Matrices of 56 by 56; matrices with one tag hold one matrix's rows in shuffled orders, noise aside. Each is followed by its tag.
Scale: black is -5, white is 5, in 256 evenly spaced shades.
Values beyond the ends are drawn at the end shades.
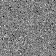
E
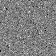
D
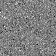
E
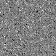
E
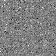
E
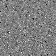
D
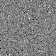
D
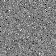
D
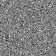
D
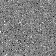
E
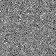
E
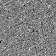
D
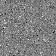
E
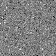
E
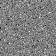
D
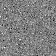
E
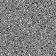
D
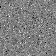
D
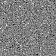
E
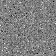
E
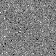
E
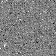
E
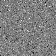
D
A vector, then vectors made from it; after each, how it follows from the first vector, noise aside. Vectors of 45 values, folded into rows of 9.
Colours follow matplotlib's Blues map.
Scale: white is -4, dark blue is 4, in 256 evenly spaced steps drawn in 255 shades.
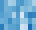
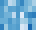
copied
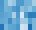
copied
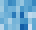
negated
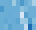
partly zeroed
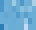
partly zeroed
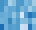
copied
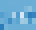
partly zeroed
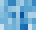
negated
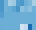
partly zeroed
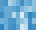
copied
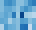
negated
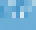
partly zeroed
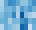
negated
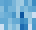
negated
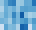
negated
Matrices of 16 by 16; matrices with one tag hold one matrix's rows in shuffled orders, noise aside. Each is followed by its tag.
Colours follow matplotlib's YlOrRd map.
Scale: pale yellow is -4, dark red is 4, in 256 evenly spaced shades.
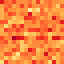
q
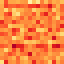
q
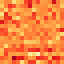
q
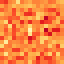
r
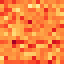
q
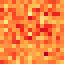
r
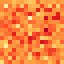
r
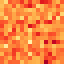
r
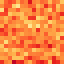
q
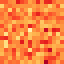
r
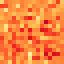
r
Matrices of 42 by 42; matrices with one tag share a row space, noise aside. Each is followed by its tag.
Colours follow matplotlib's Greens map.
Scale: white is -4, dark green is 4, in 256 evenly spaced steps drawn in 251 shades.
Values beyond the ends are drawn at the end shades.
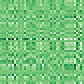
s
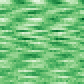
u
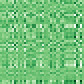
s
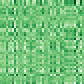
s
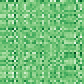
s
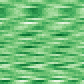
u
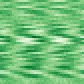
u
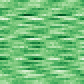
u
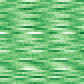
u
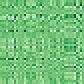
s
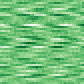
u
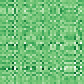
s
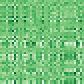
s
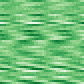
u
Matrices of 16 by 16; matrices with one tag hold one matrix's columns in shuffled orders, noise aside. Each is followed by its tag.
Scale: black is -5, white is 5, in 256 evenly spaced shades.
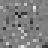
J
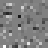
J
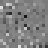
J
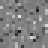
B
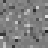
B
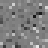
J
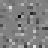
J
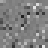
J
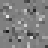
B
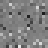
J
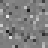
B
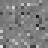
J
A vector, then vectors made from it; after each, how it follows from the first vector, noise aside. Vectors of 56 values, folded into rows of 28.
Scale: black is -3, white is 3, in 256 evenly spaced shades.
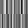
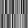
sign-scrambled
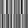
copied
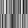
sign-scrambled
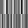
copied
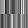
sign-scrambled
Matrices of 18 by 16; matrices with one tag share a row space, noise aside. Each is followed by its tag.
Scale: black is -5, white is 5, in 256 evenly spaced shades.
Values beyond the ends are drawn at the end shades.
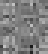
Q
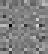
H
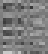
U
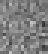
H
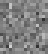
H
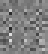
H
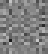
H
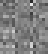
Q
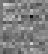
U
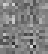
Q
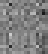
H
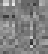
Q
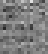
U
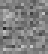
U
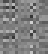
Q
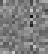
Q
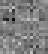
Q
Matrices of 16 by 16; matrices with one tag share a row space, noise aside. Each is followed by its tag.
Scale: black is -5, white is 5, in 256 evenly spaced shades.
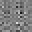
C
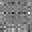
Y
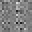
C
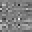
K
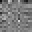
K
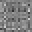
Y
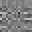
K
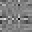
K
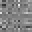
K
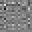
Y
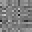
K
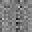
C
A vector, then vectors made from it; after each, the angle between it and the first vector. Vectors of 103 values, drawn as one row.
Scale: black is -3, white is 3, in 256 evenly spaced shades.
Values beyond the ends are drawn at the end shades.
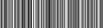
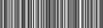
nearly parallel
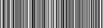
partly opposed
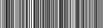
orthogonal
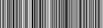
nearly opposite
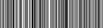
nearly opposite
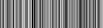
nearly opposite
